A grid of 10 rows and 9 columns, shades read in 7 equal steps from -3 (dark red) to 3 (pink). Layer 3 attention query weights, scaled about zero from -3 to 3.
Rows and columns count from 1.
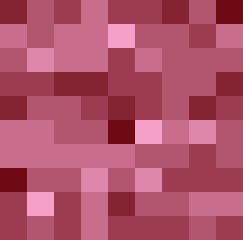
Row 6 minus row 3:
1 -1 -1 -1 -2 2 1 2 0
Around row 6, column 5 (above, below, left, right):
-2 1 0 3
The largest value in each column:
1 3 1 2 3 3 1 2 1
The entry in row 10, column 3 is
-1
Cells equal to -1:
24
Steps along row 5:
up same down down up up down up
